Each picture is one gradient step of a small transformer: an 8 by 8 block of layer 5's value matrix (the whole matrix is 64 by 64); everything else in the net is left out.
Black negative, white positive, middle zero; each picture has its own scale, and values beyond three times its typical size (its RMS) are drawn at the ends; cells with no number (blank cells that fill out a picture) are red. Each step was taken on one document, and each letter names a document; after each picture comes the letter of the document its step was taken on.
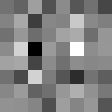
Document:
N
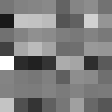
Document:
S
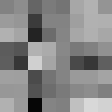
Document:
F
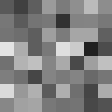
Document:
N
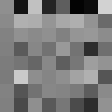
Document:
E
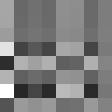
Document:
S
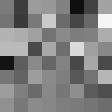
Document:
N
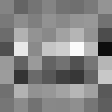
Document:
E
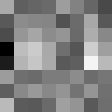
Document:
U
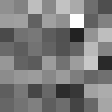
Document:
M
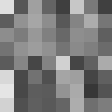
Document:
S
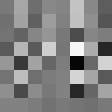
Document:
E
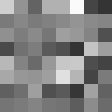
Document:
M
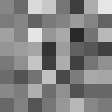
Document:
N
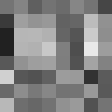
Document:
U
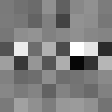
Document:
E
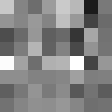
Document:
M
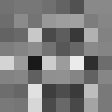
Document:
M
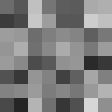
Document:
N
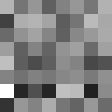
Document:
S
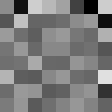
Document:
F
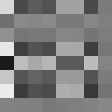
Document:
S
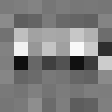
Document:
E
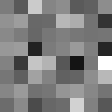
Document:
N
